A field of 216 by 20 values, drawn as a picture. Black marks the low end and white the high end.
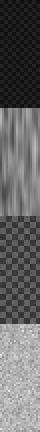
It is made of 4 by 1 panels. Panel 1,1: very low, checkered, faint in contrast. Panel 2,1: middling, streaked downward. Panel 3,1: low, checkered. Panel 4,1: high, fine-grained.
